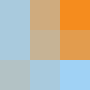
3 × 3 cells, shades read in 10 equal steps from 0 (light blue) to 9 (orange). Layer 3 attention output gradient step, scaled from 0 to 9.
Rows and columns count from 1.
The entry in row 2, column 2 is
4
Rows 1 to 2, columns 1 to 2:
1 5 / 1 4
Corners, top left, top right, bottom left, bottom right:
1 9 2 0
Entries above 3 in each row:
2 2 0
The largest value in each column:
2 5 9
